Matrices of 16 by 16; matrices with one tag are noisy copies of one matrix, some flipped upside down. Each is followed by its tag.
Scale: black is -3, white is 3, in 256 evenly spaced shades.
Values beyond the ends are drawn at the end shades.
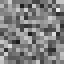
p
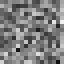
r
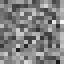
r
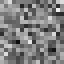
p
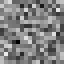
p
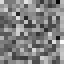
r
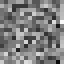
r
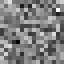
p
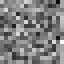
r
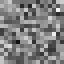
p
